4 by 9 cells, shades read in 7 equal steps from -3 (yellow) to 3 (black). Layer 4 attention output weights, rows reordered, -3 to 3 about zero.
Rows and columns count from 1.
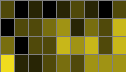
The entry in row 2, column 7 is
0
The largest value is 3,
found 5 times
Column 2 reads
3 1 3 2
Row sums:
18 5 -1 0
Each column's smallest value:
-3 1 1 0 -2 -1 -2 -1 -2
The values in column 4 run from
0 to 3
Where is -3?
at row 4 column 1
